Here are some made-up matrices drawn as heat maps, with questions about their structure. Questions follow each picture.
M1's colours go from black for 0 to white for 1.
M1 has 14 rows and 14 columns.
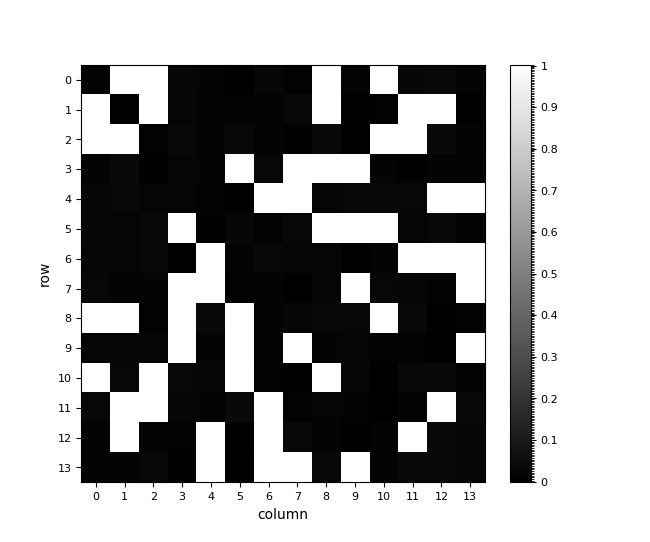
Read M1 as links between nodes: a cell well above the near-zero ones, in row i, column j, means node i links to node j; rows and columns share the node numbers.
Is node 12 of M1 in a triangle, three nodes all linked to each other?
yes
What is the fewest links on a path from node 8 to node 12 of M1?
2
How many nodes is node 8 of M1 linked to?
5
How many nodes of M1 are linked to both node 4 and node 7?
1
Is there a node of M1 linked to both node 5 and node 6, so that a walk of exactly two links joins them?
no
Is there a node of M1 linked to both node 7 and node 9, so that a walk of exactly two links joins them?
yes
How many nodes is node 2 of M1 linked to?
4
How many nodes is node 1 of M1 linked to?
5
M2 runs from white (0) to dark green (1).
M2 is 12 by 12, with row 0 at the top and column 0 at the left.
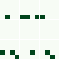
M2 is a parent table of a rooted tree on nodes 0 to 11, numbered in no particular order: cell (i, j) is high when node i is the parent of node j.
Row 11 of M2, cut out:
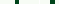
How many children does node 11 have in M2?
2
